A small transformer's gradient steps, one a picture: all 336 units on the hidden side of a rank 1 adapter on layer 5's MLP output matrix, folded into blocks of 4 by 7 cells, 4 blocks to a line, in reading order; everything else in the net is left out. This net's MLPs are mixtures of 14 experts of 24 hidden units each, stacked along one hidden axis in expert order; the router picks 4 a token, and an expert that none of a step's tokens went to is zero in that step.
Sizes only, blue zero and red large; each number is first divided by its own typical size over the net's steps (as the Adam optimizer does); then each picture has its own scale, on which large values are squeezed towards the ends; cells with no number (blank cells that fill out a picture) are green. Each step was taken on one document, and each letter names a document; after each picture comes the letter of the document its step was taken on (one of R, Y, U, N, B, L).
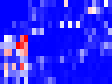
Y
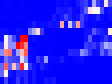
Y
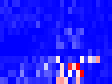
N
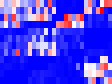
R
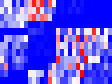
N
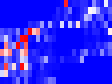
Y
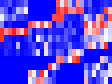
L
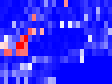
Y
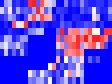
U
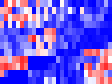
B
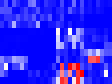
N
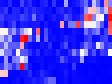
Y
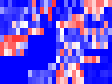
U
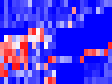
B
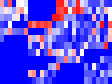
L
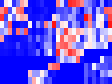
L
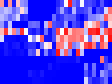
L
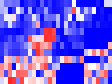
B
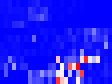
N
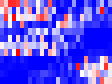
R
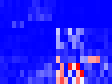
N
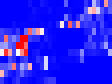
Y
